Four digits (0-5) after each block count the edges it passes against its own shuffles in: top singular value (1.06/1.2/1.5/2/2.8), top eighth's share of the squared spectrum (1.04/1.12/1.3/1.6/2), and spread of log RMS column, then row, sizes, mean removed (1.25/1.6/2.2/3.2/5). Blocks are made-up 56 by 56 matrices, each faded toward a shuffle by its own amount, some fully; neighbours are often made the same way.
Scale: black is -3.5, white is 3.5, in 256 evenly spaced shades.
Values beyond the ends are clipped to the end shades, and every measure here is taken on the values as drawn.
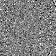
1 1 2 0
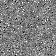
0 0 0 0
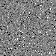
0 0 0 0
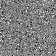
0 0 0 0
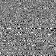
2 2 0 3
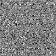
1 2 0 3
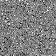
0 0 0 0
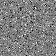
0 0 0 0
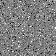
1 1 0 0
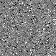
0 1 0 0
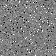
0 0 0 0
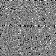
2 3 0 2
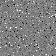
1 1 0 1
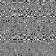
4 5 1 3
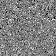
1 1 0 1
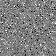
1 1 0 0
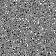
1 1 0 0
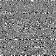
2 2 0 3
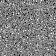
0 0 0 1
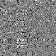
4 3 2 2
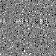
3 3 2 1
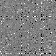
4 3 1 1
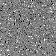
2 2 0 0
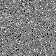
0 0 0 0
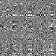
4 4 2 2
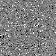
1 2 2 1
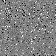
1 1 1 1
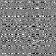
4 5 2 4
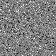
1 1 0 0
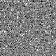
3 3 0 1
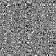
4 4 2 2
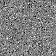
1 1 0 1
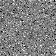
1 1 0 0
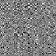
4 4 2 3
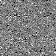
3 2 1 1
